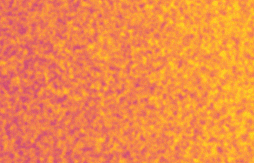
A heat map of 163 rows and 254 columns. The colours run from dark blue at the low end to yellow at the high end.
Slope: up to the right. Odd rows or columns: none. Grain: blotchy. Average level on the scale: 70%.
